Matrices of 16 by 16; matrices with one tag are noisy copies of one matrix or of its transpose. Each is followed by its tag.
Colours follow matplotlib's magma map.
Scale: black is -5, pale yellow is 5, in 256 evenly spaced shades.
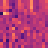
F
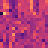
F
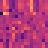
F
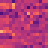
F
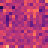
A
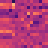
F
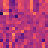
F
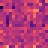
A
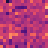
A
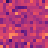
A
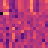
F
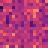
A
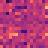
A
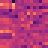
F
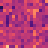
A
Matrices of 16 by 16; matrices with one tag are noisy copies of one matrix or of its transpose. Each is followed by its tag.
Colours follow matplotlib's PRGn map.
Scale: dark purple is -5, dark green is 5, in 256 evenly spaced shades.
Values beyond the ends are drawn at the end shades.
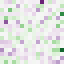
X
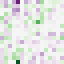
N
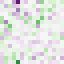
N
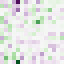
N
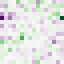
N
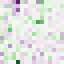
N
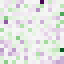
X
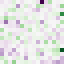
X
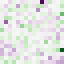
X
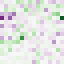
N
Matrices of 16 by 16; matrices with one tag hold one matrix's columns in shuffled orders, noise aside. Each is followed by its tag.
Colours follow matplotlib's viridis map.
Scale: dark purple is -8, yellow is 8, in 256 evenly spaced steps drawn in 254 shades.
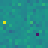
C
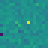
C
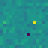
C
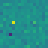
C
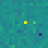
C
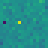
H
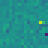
C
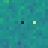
H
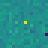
C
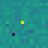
C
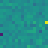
C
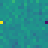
H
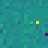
C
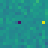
H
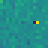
H
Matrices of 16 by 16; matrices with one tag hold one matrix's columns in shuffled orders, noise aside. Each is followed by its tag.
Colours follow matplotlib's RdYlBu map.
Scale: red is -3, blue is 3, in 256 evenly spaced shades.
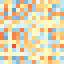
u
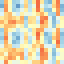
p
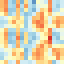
p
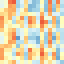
p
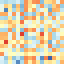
u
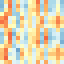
p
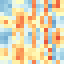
p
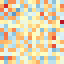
u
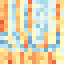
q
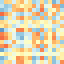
u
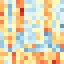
q
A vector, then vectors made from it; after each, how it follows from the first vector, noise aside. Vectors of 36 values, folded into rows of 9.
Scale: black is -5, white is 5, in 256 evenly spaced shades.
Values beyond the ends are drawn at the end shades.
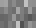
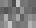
reversed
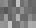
reversed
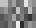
scaled up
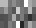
scaled up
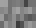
sign-scrambled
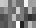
scaled up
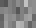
sign-scrambled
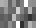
scaled up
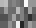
scaled up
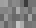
sign-scrambled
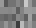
sign-scrambled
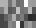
scaled up
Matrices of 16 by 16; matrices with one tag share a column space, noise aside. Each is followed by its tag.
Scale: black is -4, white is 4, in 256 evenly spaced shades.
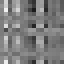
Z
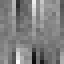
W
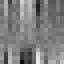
W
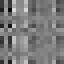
Z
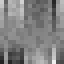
W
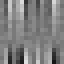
W
